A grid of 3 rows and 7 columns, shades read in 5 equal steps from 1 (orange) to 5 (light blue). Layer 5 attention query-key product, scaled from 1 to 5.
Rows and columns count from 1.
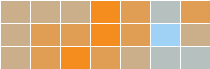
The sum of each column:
9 7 6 4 7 13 9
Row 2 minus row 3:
0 0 1 -1 -1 1 -1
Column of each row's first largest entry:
6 6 6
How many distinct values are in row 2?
4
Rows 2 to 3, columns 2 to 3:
2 2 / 2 1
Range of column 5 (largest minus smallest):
1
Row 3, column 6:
4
